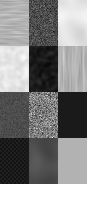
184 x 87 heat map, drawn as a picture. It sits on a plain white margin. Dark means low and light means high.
The table splits into 4 rows of 3 panels. Panel 1,1: high, streaked across, faint in contrast. Panel 1,2: low, fine-grained. Panel 1,3: very high, smooth, faint in contrast. Panel 2,1: very high, blotchy, faint in contrast. Panel 2,2: very low, blotchy, faint in contrast. Panel 2,3: high, streaked downward, faint in contrast. Panel 3,1: low, fine-grained, faint in contrast. Panel 3,2: middling, fine-grained, strong in contrast. Panel 3,3: very low, flat. Panel 4,1: very low, checkered, faint in contrast. Panel 4,2: low, smooth, faint in contrast. Panel 4,3: high, flat.
